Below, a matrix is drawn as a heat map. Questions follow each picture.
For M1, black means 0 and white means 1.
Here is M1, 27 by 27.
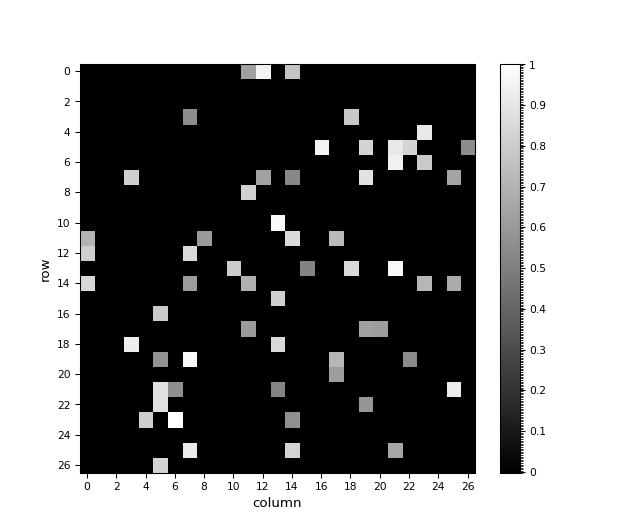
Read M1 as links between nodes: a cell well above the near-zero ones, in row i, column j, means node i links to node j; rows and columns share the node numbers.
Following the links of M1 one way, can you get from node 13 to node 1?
no
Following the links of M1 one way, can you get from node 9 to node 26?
no
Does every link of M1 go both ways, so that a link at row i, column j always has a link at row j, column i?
yes
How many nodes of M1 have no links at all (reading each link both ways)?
4
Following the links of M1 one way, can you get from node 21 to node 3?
yes
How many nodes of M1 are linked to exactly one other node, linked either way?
7
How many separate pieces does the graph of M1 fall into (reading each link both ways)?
5
